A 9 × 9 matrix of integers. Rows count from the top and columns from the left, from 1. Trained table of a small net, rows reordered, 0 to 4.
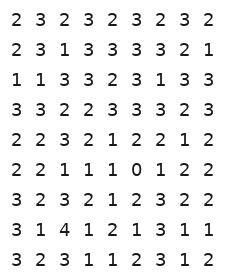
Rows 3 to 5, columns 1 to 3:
1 1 3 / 3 3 2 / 2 2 3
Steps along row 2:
up down up same same same down down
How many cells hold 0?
1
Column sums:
21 19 22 18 16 19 21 17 18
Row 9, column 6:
2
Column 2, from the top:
3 3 1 3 2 2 2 1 2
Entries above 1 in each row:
9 7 6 9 7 4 8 4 6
